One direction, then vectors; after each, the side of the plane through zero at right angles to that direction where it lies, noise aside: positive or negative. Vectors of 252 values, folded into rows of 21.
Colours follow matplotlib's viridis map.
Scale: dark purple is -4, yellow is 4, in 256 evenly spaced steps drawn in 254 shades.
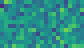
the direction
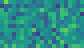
positive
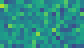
negative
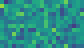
negative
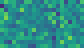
positive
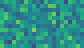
positive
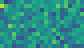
negative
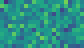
negative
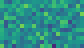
negative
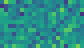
positive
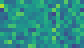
negative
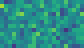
negative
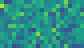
negative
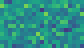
negative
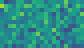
negative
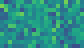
negative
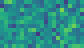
positive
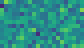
positive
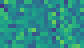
positive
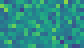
negative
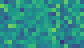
negative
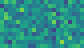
positive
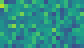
negative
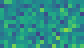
positive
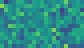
negative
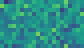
negative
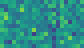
positive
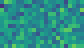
positive
